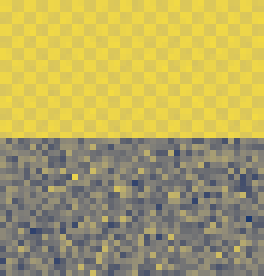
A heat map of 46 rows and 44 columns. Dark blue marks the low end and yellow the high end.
It is made of 2 by 1 panels. Panel 1,1: very high, checkered, faint in contrast. Panel 2,1: middling, fine-grained, strong in contrast.
